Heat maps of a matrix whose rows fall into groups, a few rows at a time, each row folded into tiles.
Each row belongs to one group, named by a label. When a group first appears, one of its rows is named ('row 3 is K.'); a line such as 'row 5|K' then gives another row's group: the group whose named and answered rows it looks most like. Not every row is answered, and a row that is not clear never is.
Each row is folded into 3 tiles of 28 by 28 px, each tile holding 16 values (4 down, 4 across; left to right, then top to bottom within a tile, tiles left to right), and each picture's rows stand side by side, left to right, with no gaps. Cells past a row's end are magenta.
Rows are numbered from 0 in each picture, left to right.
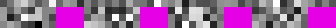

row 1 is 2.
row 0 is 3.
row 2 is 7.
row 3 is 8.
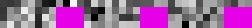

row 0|2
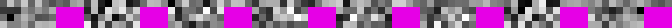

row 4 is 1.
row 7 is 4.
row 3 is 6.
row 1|7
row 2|3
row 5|7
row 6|7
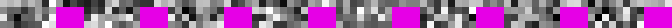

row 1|2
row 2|4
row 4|7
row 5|1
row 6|1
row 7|4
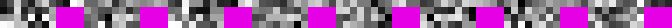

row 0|2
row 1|6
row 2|2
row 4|1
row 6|7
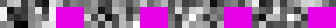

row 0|3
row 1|4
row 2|7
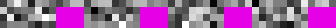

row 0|6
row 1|8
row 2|7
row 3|3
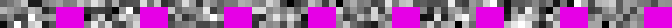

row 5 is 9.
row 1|9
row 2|6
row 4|3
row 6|2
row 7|8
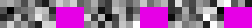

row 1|4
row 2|9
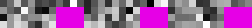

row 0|2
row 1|2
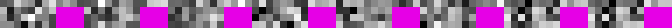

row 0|3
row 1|6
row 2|9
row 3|9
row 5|6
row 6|4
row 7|4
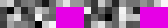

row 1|6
